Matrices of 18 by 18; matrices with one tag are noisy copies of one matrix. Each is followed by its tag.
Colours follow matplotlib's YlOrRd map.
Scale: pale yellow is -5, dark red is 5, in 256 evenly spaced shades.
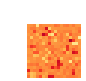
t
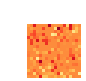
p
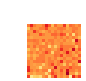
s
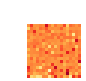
s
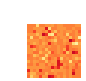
t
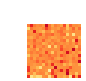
s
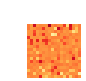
p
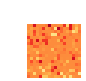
p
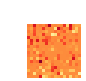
p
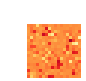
t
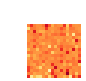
s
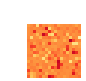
t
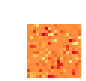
t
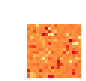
t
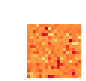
t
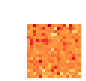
p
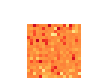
p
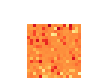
p
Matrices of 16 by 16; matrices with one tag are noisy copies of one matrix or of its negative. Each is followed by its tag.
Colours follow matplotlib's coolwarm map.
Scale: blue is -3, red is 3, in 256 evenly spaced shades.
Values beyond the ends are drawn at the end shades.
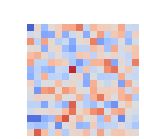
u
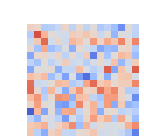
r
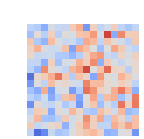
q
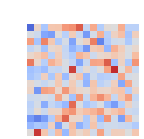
u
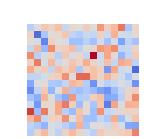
r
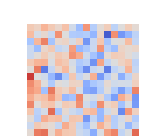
q
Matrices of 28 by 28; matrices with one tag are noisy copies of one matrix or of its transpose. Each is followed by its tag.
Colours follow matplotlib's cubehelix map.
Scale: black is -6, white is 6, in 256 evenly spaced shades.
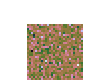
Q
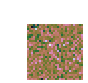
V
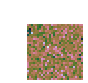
V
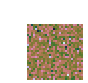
Q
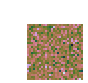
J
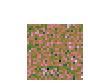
J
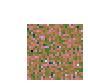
Q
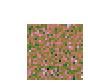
J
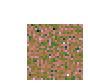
Q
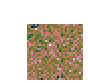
V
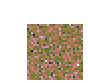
Q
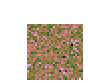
J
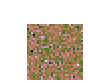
Q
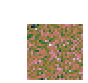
V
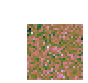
V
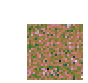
J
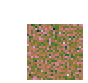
Q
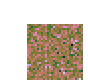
J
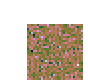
Q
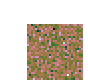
Q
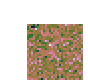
V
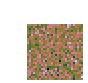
J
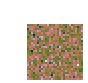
Q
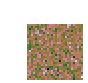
J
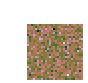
Q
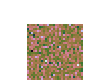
Q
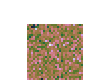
V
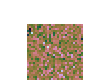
V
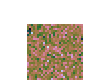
V
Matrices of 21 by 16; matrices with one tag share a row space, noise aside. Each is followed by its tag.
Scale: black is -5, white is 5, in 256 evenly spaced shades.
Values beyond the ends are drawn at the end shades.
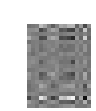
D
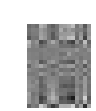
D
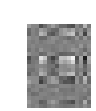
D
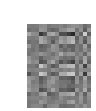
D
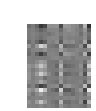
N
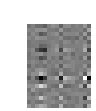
N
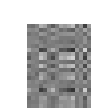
D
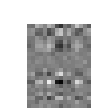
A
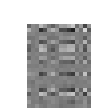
D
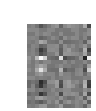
N
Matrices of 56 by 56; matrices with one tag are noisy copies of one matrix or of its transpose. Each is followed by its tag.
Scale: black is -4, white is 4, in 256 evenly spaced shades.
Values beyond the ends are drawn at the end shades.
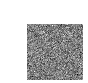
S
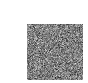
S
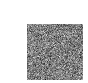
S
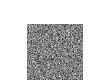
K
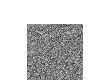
S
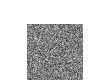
S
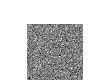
S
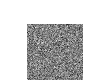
S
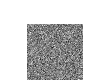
S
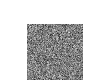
K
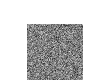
S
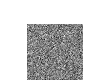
S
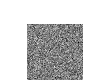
S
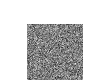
S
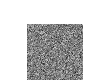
S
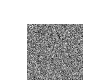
K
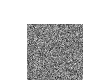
S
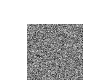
K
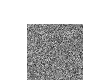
S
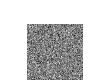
K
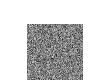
K
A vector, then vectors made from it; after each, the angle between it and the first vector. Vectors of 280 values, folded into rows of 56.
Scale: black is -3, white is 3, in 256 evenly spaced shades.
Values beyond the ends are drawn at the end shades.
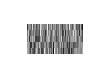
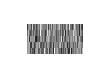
nearly parallel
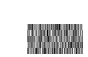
partly opposed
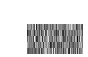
partly aligned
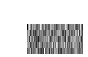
partly aligned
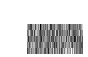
partly opposed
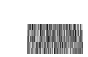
nearly opposite
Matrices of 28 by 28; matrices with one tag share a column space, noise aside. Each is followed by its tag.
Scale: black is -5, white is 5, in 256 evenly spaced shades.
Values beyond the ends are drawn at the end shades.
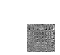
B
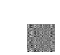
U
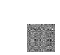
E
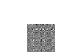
E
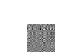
B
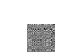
E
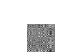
U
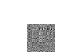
B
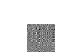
B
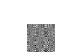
U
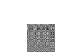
B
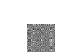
E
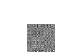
U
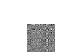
E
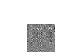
B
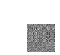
B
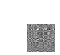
B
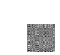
U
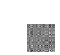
U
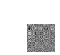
B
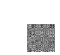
U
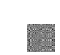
E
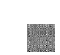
U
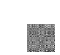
U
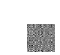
U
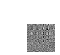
B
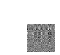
B
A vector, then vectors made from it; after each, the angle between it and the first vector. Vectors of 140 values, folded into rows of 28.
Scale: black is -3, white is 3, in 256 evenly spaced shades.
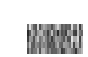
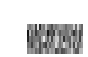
partly aligned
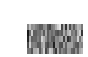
partly aligned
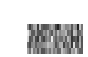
nearly opposite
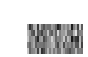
nearly opposite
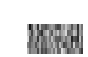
nearly opposite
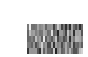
partly aligned
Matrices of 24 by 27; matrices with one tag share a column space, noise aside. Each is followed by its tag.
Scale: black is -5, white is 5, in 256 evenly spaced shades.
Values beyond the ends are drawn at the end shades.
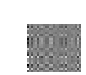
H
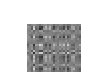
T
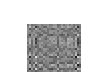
H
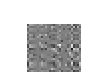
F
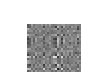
H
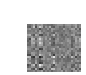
H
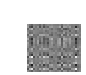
H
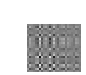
H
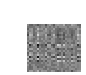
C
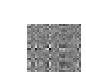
F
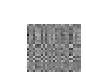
C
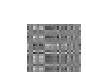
T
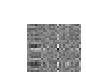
F
